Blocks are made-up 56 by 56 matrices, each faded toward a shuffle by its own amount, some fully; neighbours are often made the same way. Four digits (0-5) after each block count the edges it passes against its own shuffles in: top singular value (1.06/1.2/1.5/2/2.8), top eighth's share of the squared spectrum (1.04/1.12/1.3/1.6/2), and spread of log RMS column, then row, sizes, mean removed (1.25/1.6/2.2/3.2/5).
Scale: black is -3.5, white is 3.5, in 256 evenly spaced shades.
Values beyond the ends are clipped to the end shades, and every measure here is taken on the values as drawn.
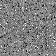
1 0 1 0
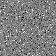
0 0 0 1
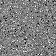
1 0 0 0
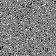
2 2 0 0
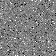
0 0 0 0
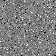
0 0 0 0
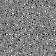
2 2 0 1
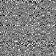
3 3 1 3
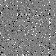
3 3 1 1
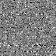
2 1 0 2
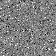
0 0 0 0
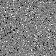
0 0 0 0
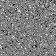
2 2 0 1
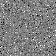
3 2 1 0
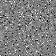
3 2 1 0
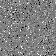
2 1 0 0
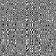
4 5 3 3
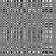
5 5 4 4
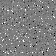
1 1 0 0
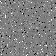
1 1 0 0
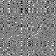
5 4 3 2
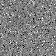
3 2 0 0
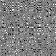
4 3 2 2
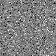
3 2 0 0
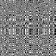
5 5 3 3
